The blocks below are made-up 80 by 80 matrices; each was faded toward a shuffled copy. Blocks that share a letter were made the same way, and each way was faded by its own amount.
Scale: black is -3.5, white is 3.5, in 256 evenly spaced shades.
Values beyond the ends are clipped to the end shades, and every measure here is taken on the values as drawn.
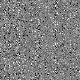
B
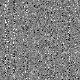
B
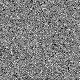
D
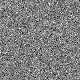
D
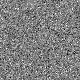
D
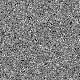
D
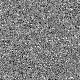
D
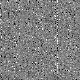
B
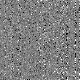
B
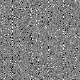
B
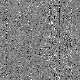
B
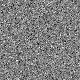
D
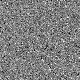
D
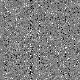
B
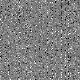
B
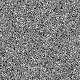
D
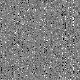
B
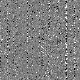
B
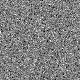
D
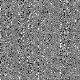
B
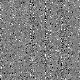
B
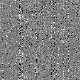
B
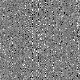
B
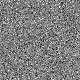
D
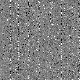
B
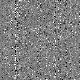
B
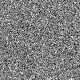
D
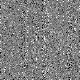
B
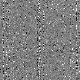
B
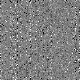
B
